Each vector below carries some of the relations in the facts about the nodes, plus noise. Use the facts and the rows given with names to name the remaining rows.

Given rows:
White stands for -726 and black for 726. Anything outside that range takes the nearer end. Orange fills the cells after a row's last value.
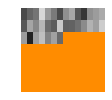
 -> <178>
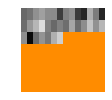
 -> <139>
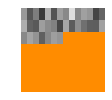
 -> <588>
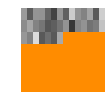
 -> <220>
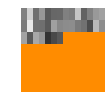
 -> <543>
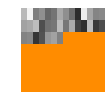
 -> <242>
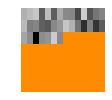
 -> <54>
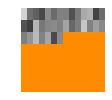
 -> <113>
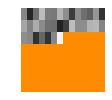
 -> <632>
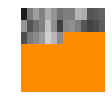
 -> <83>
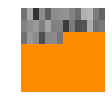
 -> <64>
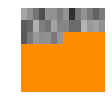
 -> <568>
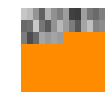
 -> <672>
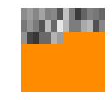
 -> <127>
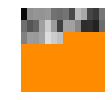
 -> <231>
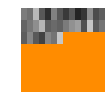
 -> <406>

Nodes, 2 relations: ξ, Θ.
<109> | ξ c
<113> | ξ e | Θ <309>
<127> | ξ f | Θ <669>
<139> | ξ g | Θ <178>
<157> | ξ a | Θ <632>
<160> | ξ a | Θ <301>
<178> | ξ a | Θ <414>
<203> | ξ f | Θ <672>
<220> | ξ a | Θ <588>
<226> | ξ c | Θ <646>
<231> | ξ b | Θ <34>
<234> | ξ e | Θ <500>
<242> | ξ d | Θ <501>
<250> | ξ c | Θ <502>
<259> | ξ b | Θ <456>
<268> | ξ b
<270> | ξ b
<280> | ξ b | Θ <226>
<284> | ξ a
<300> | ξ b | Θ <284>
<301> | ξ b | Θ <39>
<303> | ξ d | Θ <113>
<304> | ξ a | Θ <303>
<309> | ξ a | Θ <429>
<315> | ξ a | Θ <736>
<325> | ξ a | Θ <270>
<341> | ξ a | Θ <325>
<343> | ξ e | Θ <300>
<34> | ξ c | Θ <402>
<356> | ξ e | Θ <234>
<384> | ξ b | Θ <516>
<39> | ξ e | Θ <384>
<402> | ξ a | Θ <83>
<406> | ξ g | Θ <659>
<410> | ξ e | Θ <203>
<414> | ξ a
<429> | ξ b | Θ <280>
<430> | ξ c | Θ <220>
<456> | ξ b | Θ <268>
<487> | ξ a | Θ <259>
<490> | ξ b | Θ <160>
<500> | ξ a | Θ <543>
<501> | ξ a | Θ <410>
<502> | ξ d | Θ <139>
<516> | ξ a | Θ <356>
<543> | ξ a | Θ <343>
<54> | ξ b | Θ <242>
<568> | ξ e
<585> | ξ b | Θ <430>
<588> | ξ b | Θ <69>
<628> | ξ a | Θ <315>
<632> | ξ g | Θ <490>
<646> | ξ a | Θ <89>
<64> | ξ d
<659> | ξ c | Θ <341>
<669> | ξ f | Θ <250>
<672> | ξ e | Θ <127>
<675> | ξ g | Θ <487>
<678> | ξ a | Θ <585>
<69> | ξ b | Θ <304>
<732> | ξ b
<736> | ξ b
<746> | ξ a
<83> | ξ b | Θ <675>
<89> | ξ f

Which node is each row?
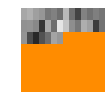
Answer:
<203>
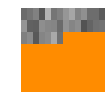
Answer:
<732>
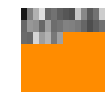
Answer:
<402>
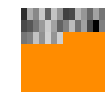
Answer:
<34>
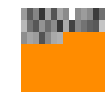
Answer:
<585>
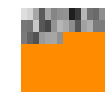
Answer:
<410>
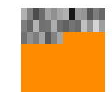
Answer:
<39>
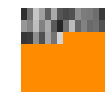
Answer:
<675>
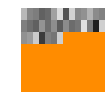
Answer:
<430>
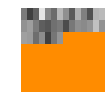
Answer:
<160>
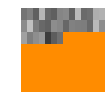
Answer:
<516>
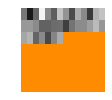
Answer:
<157>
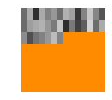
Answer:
<502>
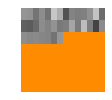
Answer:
<109>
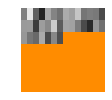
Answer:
<300>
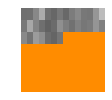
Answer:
<746>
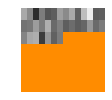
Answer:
<303>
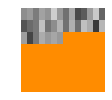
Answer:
<250>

